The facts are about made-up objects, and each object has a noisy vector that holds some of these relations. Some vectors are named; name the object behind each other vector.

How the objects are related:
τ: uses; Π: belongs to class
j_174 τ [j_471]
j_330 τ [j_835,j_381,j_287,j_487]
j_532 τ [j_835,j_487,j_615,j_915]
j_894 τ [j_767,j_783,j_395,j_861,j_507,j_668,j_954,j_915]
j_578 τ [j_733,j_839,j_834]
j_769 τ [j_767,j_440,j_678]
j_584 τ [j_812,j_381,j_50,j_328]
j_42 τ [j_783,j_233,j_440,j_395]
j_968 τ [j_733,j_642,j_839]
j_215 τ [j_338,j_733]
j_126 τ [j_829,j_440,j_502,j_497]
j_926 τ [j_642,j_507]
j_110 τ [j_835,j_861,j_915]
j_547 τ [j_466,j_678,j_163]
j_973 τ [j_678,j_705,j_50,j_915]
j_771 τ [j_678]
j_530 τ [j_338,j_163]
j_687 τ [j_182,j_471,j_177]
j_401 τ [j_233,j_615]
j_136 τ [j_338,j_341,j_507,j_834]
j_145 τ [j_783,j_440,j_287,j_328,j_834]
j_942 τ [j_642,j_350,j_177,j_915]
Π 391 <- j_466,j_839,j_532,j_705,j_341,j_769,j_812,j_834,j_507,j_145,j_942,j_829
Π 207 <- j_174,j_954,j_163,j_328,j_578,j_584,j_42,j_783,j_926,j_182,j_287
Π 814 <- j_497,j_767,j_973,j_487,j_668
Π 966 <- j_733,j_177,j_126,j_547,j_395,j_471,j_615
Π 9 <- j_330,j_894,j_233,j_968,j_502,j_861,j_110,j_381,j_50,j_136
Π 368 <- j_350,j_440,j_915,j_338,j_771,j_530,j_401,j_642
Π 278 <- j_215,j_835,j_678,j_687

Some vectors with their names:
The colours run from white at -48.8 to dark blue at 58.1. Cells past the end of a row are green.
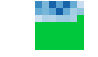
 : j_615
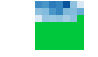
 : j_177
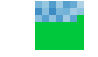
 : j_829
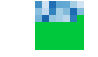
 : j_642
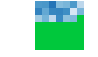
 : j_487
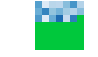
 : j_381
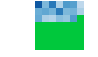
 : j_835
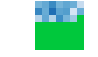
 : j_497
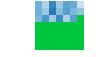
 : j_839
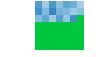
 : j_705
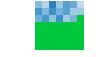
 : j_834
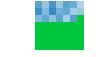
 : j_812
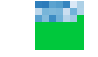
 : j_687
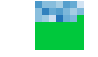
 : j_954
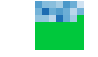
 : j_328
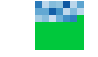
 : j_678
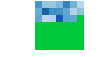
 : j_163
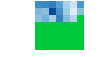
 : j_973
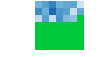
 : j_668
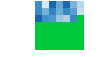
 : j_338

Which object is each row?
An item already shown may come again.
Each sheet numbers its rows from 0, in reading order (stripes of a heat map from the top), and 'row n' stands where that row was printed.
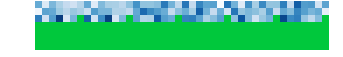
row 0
j_968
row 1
j_136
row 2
j_163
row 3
j_771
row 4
j_440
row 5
j_530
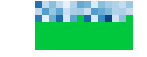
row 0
j_110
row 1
j_136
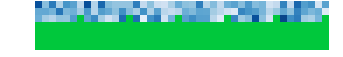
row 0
j_835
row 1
j_915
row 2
j_330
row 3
j_145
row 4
j_578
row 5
j_530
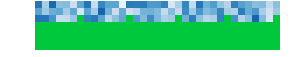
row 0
j_401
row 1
j_771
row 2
j_687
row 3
j_350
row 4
j_584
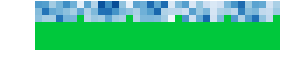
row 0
j_182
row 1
j_733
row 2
j_126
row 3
j_894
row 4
j_174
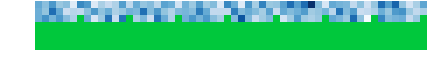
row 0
j_769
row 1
j_861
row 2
j_783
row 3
j_769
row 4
j_440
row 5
j_471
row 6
j_42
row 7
j_532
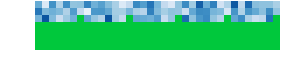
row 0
j_440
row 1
j_926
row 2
j_942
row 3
j_215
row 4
j_915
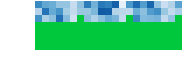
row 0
j_584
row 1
j_547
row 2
j_532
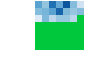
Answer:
j_395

